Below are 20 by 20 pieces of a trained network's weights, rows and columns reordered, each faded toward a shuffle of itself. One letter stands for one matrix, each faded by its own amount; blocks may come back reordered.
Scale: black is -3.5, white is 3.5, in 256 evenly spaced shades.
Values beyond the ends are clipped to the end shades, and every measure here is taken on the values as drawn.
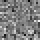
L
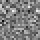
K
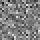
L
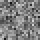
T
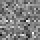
K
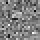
L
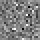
L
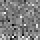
K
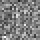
T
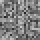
T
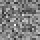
T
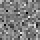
L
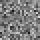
T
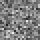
T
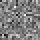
K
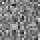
T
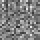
T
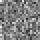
T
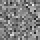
T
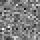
L
